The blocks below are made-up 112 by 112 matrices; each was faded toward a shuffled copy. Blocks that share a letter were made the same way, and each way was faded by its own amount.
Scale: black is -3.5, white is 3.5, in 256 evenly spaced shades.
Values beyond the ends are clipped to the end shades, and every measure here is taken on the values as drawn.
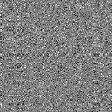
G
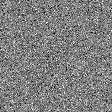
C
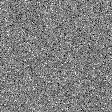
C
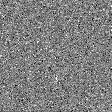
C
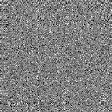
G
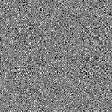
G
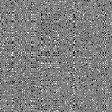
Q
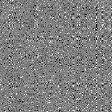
Q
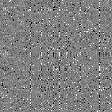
Q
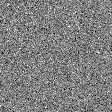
C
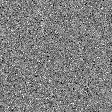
C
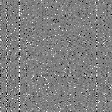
Q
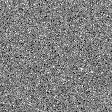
C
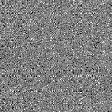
G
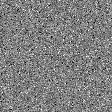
C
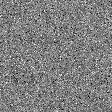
C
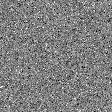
C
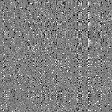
Q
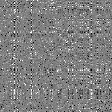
Q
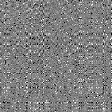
Q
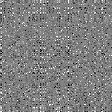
Q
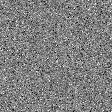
C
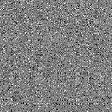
G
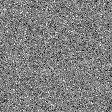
C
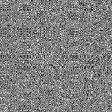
G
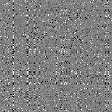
Q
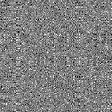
G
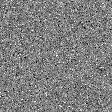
C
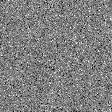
C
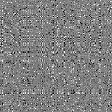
Q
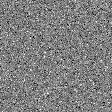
C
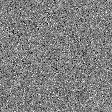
C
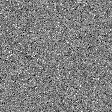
C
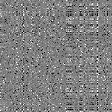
Q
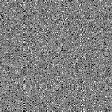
G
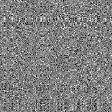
G
